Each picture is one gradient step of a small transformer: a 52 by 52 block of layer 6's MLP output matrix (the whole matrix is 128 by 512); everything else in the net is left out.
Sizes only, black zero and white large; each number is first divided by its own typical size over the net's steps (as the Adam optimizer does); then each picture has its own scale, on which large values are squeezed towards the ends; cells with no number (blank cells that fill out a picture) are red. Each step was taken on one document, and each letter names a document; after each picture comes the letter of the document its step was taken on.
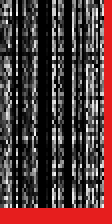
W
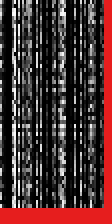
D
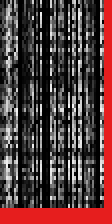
W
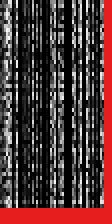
W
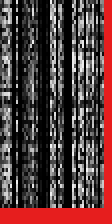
W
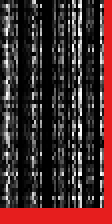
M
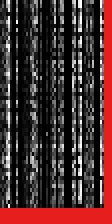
M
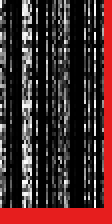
D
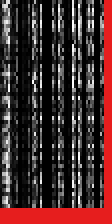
M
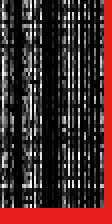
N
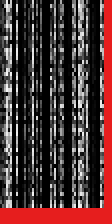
W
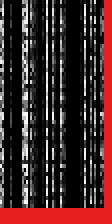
N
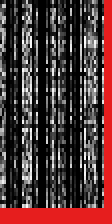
D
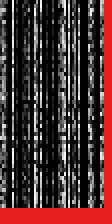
D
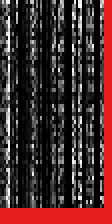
M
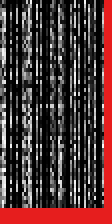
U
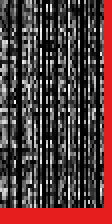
D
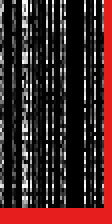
N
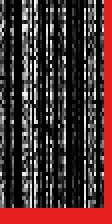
N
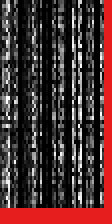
M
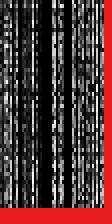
W
